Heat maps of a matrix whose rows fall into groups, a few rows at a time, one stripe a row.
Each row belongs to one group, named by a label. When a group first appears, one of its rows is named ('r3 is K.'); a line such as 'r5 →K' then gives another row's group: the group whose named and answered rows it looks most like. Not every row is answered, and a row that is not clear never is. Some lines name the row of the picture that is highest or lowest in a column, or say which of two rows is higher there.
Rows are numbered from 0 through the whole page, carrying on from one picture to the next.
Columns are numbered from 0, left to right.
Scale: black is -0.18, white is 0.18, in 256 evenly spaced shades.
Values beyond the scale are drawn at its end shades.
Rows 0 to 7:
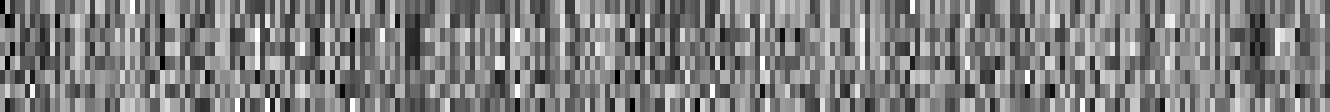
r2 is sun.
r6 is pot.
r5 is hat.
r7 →hat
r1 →hat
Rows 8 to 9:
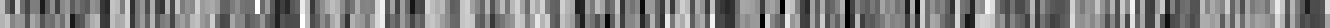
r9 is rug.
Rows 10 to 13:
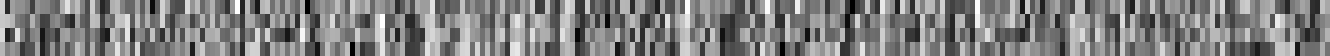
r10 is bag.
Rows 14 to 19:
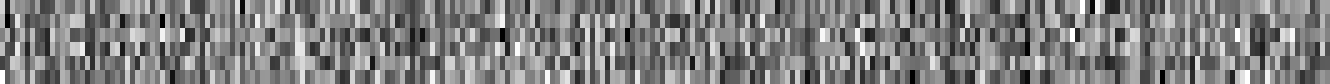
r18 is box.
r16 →pot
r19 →pot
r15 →bag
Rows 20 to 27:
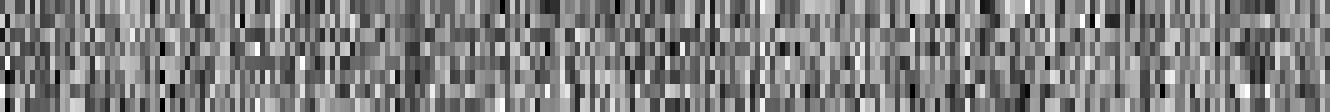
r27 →bag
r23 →sun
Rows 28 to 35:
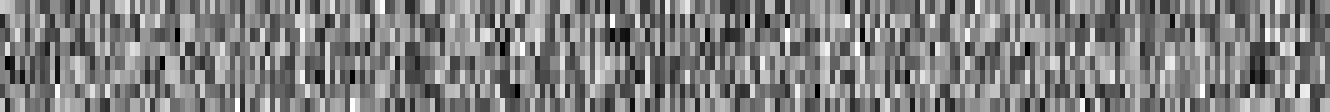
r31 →pot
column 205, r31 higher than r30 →No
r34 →box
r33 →hat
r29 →box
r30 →box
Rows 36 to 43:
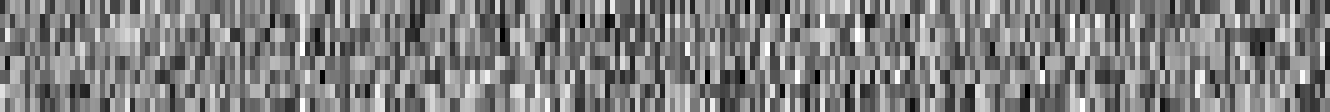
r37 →rug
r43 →rug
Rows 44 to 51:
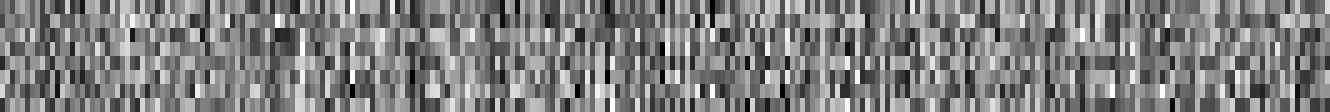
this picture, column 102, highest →50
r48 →box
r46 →rug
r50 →pot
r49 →pot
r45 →sun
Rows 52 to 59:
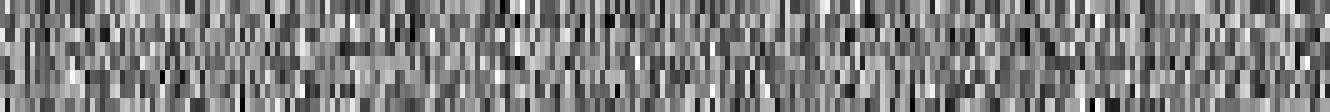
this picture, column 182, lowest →59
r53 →rug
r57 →bag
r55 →pot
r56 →box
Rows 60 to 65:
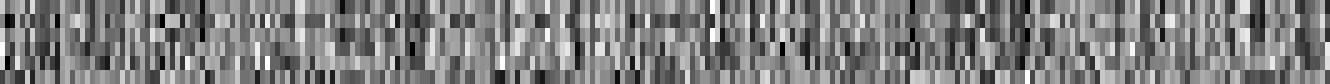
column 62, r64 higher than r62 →No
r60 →pot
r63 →pot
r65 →hat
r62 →pot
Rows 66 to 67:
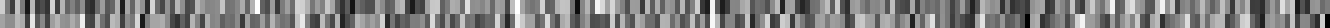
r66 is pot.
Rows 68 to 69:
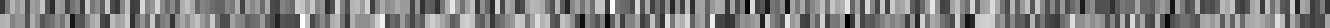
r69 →rug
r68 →box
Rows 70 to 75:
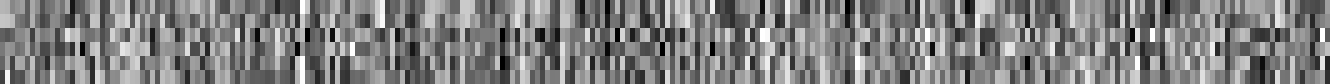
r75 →hat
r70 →rug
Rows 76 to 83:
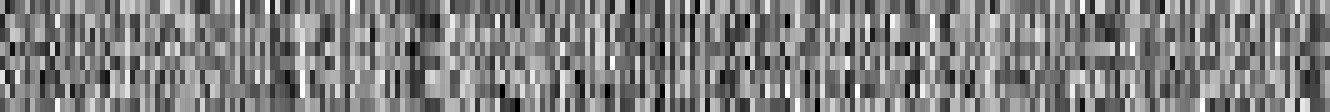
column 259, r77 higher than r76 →No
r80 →box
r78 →box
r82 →rug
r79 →hat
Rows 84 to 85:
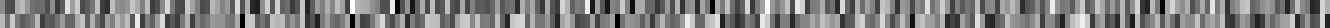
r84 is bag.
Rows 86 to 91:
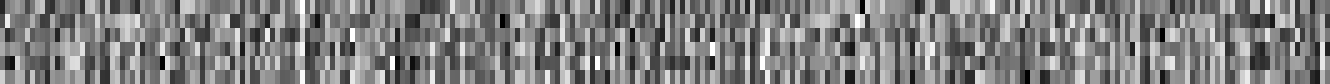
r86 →box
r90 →bag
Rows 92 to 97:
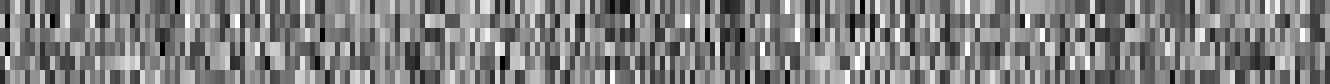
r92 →box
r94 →box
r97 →box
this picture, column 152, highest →95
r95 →sun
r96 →sun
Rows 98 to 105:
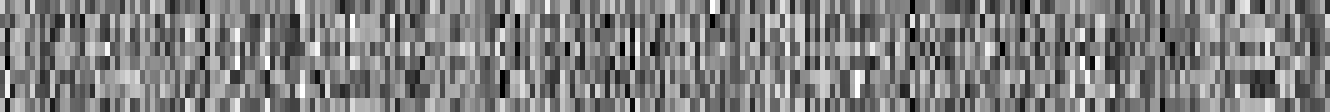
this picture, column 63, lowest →103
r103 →sun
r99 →rug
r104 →pot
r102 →rug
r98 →pot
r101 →box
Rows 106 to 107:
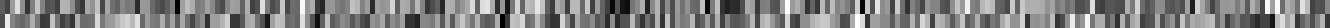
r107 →sun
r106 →box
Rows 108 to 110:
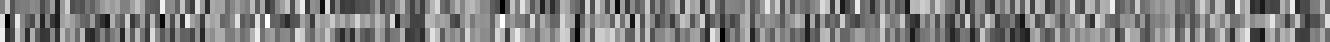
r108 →pot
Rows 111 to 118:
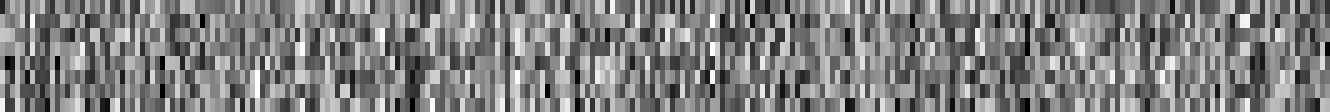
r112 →pot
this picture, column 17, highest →111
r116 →pot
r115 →hat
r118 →bag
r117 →sun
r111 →box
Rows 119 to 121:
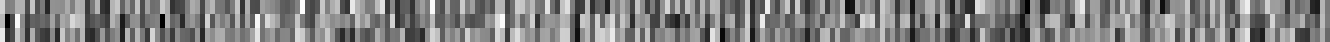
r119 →bag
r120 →bag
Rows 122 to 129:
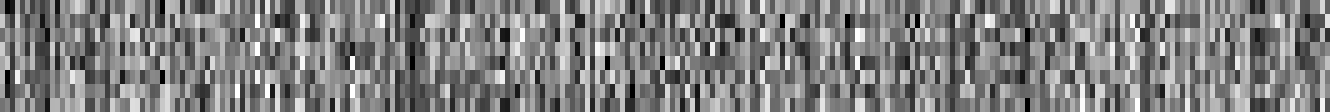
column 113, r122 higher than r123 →No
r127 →bag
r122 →hat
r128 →hat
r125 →pot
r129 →bag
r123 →rug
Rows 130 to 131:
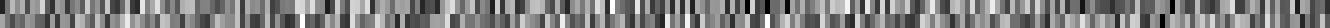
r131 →hat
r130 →box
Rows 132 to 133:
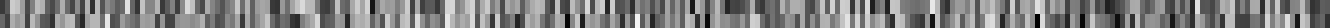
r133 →box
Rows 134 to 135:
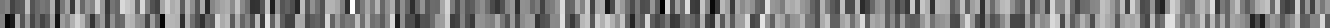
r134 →hat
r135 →hat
